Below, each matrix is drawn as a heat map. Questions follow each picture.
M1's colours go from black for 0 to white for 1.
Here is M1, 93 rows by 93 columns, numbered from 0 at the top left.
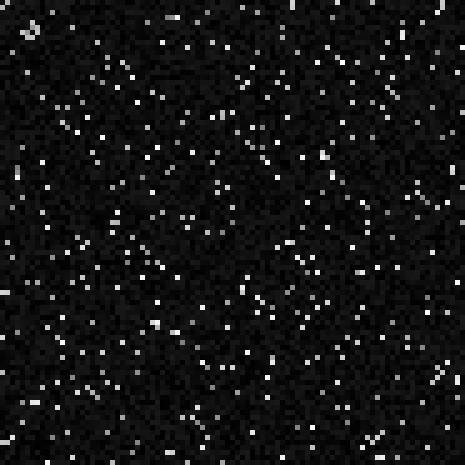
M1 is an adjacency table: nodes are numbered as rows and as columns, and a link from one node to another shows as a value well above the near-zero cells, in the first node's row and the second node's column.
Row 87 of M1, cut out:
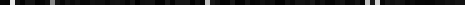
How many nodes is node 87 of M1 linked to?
5
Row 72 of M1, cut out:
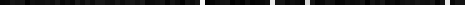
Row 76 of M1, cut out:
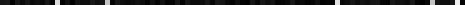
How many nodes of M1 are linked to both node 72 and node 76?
0
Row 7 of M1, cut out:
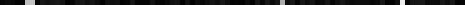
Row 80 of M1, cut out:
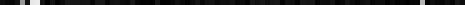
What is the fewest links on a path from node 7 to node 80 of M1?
1
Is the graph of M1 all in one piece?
no
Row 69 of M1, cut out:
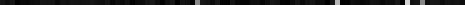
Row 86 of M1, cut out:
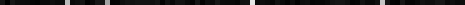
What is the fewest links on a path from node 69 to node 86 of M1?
3
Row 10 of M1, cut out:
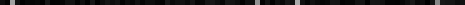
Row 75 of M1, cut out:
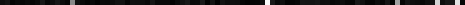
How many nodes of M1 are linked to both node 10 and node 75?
1
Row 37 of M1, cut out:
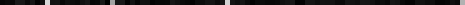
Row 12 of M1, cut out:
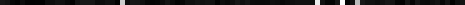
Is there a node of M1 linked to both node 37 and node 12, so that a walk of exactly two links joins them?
no
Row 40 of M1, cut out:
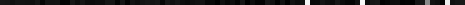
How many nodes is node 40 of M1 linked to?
4
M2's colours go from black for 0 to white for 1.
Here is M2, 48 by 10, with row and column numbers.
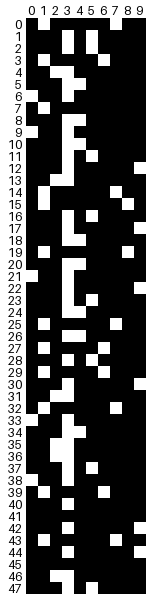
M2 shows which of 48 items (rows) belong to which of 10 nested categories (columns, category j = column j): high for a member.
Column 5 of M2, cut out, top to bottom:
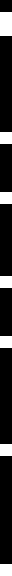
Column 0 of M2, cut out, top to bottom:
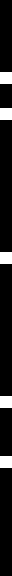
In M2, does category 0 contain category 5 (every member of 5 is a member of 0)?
no
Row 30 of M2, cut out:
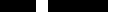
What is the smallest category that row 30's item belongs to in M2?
9
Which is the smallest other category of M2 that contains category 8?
1
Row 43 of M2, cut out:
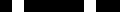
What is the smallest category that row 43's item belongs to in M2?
7
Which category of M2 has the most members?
3
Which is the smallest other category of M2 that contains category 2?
3
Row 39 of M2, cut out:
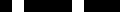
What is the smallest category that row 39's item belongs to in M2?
6
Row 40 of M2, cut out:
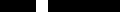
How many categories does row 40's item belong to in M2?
1
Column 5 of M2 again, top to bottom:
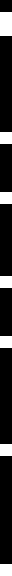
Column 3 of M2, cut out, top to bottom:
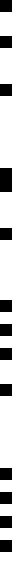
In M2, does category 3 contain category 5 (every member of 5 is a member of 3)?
yes
